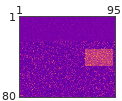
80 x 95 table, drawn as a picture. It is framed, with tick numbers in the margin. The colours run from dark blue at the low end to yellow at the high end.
The top part is calmer, up to a seam about 30% of the way down. In the middle right lies a patch that is higher than the rest. The values are skewed, with a long tail toward high values. The middle right is the ninth with the highest average.
